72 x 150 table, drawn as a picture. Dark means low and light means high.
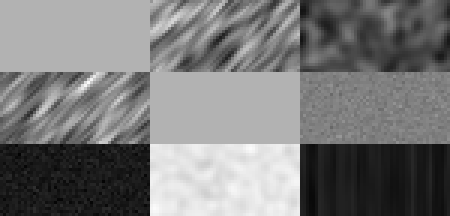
The table splits into 3 rows of 3 panels. Panel 1,1: high, flat. Panel 1,2: middling, slanting up to the right, strong in contrast. Panel 1,3: low, blotchy. Panel 2,1: middling, slanting up to the right, strong in contrast. Panel 2,2: high, flat. Panel 2,3: middling, fine-grained, faint in contrast. Panel 3,1: very low, fine-grained, faint in contrast. Panel 3,2: very high, blotchy, faint in contrast. Panel 3,3: very low, streaked downward, faint in contrast.
